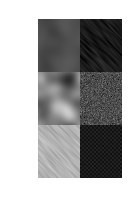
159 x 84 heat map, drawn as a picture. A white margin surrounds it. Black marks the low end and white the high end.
It is made of 3 by 2 panels. Panel 1,1: low, smooth, faint in contrast. Panel 1,2: very low, slanting down to the right, faint in contrast. Panel 2,1: middling, smooth, strong in contrast. Panel 2,2: low, fine-grained. Panel 3,1: high, slanting down to the right, faint in contrast. Panel 3,2: very low, checkered, faint in contrast.
